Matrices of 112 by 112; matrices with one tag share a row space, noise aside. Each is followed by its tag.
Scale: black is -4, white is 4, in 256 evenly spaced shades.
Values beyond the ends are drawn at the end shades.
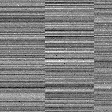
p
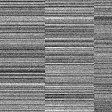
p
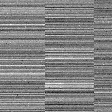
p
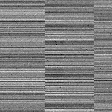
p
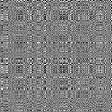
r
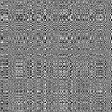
r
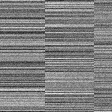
p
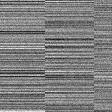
p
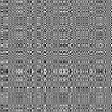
r
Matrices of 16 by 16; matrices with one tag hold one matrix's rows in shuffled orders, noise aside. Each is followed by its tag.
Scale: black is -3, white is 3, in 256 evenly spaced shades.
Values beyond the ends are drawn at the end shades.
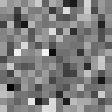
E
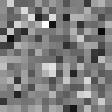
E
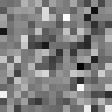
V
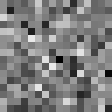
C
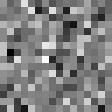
E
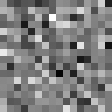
C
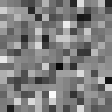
C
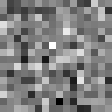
C
